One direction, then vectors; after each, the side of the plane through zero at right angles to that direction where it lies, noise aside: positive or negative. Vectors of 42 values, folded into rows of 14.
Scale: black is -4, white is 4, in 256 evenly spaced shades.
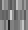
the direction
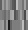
positive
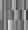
negative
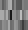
negative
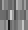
positive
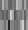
positive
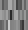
negative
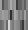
negative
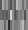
positive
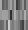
negative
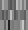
positive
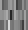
negative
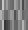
positive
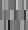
positive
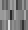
negative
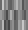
positive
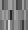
negative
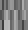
negative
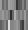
negative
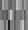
positive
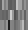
positive
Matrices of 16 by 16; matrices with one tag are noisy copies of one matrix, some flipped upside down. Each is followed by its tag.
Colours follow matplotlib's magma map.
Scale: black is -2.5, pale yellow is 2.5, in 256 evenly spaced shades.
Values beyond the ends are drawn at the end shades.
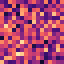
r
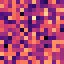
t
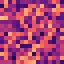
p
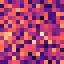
r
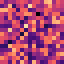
t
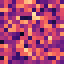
p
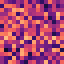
r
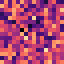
t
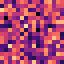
t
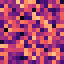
p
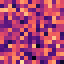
t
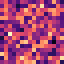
p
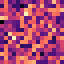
p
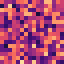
t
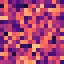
p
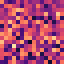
r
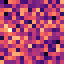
r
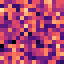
t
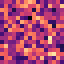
p
